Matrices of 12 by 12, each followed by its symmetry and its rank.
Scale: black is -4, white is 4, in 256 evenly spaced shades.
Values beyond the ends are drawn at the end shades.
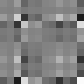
symmetric, rank one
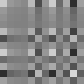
symmetric, rank one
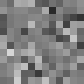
antisymmetric, full rank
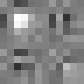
symmetric, rank two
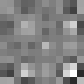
symmetric, rank two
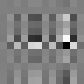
neither, rank one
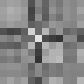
symmetric, rank two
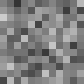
antisymmetric, full rank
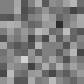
antisymmetric, full rank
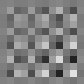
symmetric, rank one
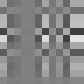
neither, rank one
